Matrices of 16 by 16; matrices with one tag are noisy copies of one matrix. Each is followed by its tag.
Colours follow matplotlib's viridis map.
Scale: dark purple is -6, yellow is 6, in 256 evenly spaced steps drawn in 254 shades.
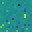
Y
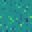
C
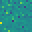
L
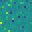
L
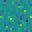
C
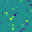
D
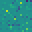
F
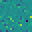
C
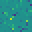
D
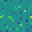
C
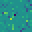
D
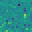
Y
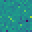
C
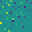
L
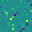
D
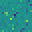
D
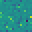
C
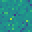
D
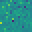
L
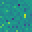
Y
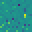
Y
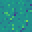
D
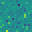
Y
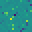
D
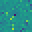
D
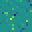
D
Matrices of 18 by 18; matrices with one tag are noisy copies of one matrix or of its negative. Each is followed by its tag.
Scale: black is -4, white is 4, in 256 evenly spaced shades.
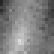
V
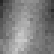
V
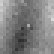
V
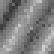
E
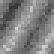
E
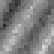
E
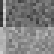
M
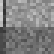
M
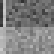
M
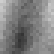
V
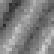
E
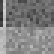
M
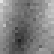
V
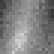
V
